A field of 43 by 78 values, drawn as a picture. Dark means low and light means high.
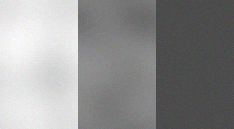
It is made of 1 by 3 panels. Panel 1,1: very high, smooth, faint in contrast. Panel 1,2: middling, smooth, faint in contrast. Panel 1,3: low, flat.
